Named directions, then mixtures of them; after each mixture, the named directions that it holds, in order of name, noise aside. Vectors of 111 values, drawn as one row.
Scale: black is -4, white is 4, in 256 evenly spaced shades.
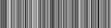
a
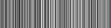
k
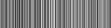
k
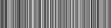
a, k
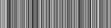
a, k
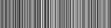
k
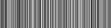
a, k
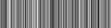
a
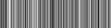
a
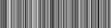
a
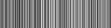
k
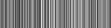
k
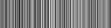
k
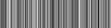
a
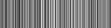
k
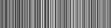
k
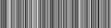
a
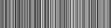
k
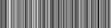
a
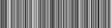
a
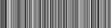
a, k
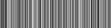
a, k
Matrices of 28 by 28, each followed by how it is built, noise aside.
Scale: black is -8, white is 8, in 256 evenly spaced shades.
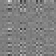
low rank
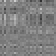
low rank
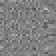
low rank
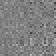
low rank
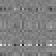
low rank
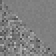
lower triangular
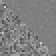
lower triangular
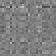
low rank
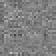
low rank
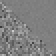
lower triangular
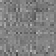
low rank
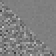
lower triangular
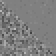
lower triangular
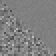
lower triangular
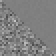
lower triangular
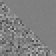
lower triangular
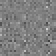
low rank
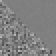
lower triangular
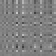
low rank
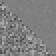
lower triangular
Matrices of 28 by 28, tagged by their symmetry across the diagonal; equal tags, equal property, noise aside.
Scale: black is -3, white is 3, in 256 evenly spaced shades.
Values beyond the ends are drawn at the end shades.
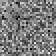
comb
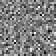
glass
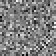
glass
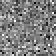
glass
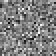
glass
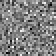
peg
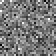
comb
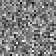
peg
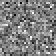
peg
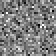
peg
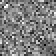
comb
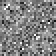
comb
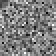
comb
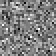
glass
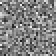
peg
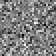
glass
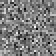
peg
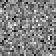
peg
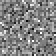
comb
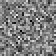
comb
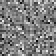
glass
